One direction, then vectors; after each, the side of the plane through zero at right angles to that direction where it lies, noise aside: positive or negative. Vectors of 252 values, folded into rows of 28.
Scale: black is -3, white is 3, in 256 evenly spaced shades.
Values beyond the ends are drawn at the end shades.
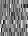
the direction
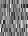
positive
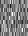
negative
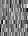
negative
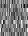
positive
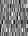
negative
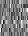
positive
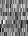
negative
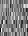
negative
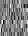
positive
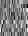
positive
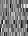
negative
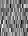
negative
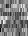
negative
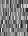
negative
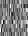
positive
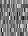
positive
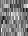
negative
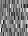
positive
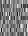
positive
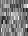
negative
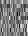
positive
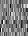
negative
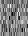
positive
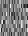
positive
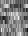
negative
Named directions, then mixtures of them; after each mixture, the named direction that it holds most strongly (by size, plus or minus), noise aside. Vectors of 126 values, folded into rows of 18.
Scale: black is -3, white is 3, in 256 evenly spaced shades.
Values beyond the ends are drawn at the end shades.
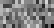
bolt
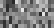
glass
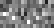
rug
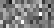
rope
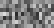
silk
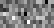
rug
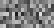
silk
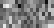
bolt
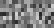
silk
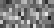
rug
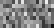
bolt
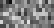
rug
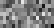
bolt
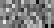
bolt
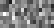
rug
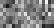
bolt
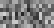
silk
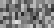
silk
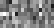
silk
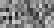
silk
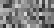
bolt
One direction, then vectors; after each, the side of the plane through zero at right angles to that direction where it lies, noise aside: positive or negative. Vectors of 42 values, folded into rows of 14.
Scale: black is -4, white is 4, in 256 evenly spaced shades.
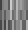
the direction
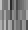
negative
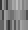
positive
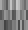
positive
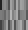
positive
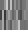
positive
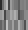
positive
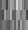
positive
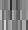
negative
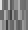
negative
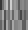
positive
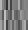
negative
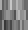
positive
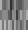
negative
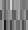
positive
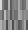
negative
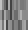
negative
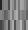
positive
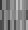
positive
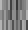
negative
